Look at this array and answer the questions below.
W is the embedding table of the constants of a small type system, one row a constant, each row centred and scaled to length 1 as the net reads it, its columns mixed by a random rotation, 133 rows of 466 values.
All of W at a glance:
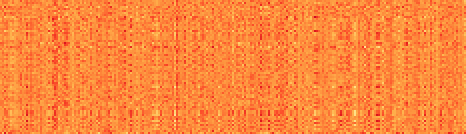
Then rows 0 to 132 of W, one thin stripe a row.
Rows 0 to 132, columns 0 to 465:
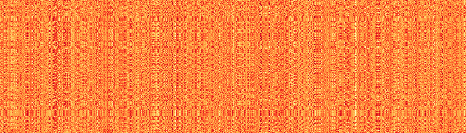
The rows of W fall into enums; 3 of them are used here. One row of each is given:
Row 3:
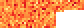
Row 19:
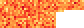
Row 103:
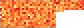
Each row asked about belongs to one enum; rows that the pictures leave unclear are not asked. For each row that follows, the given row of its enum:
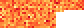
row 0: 103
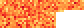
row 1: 19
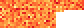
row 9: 103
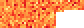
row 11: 3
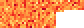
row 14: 3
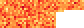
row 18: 19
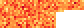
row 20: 19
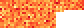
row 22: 103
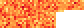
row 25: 19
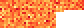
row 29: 103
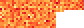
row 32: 103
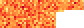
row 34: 19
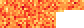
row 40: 19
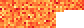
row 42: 103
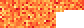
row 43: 103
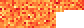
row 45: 103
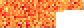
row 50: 19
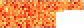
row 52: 19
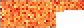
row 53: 103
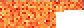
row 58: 103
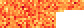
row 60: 19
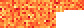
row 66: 103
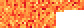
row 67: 3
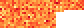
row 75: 103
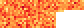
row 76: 19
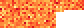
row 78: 103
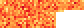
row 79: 19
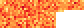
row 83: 19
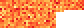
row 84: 103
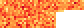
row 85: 19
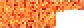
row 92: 3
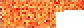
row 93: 103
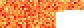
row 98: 19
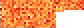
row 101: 103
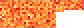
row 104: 103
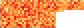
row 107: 19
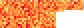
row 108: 19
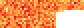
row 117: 19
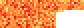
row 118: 19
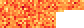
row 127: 19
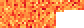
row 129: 3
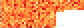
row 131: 3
